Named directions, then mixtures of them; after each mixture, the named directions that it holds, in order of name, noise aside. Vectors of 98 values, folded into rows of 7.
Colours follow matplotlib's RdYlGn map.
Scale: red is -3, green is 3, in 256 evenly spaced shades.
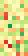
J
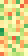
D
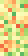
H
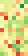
D, J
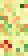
H, J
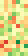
D, H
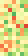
H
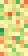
D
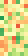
D, H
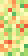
H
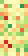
H, J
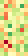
H, J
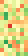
J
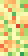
H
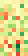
J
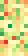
D, J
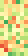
D, H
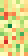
D, J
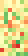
H, J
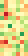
D, J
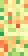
D, H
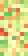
D, J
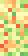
H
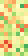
H, J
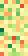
D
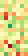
J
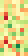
J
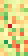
J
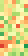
D, H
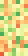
D, H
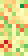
H, J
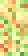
H
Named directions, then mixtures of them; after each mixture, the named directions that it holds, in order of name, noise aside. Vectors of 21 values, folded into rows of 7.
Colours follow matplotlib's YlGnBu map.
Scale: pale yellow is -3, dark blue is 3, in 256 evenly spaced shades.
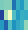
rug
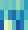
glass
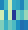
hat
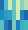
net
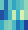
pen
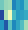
rug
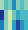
glass, pen, rug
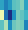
rug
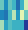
glass, pen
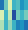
hat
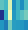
hat, pen, rug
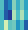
hat, pen, rug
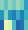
glass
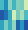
net, pen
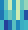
net, rug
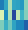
hat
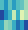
pen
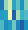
hat, net, rug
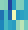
hat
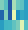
hat
